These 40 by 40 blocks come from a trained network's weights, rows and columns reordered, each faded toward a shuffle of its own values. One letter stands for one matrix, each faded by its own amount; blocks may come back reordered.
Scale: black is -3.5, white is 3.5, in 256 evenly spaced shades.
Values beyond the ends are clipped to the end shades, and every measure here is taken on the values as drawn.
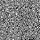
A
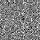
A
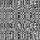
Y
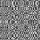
Y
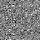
A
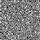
A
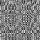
Y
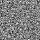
A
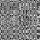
Y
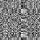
Y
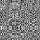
Y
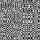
Y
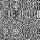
Y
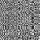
Y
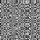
Y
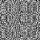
Y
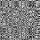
Y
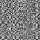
Y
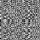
Y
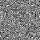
A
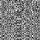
Y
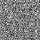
A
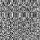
Y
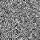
A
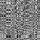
Y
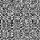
Y
